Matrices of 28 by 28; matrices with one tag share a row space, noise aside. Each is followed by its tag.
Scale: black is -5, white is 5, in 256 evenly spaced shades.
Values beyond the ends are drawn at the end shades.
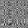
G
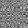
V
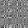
G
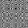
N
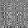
G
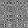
G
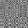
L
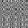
N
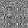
G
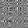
G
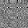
G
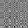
L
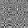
G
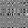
V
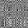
G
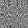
G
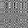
L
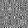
L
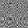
G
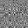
L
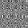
N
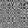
V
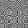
G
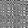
V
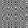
N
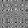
N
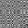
V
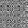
V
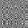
N
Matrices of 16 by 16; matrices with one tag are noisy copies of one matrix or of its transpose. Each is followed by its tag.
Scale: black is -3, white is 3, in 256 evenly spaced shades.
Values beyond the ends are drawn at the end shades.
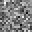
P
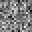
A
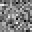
P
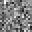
P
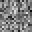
A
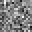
P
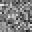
P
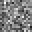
P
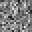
A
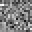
P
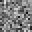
P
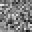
P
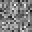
A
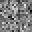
A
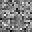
A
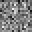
A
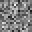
A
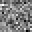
P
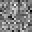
A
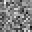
P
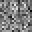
A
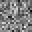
A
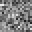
P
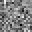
P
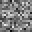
A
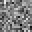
P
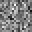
A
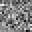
P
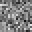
P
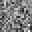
P
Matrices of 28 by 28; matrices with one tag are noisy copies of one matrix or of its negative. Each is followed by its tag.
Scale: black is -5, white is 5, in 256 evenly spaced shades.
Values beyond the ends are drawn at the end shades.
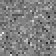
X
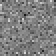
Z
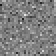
Z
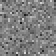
Z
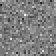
Z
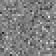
X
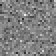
Z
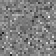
X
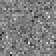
X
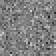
X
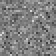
X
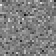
Z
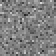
Z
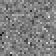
X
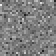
Z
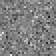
X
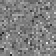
X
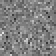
X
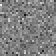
Z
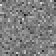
Z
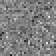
X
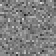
Z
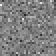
Z
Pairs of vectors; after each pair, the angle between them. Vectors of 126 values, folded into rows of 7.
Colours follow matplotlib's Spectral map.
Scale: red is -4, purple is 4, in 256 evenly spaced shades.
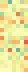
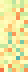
partly aligned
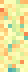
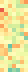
nearly parallel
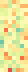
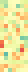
partly opposed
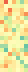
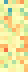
nearly opposite
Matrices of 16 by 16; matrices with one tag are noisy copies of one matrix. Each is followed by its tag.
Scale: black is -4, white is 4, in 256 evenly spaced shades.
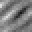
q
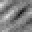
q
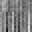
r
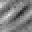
q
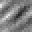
q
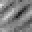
q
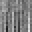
r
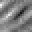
q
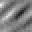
q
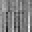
r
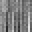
r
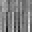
r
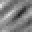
q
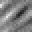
q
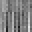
r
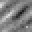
q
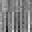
r
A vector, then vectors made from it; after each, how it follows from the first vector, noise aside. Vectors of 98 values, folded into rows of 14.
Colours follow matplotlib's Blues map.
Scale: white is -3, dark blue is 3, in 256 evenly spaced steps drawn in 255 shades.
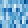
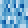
wrapped around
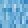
shrunk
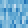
shrunk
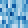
wrapped around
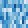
negated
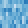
shrunk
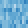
shrunk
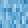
shrunk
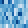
wrapped around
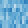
shrunk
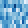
negated
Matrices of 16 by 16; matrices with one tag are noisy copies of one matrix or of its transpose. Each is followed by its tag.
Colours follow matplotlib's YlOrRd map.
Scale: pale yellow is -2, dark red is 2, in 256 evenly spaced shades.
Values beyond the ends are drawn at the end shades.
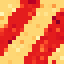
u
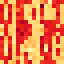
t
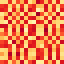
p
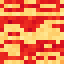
t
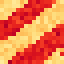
u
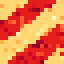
u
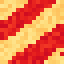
u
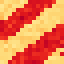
u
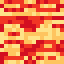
t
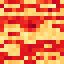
t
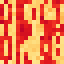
t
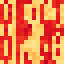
t
